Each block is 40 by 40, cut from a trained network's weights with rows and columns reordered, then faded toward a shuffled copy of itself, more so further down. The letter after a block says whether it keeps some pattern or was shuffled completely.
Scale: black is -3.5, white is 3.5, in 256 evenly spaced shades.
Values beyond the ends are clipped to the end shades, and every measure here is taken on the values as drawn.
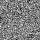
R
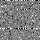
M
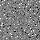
R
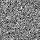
R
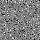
R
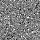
R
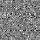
M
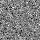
R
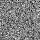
R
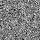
R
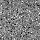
R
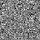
M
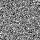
R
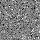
R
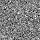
R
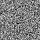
R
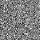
M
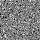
R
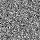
R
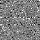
M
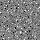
R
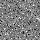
R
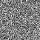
M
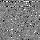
M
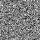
R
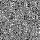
M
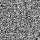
R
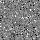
R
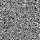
M
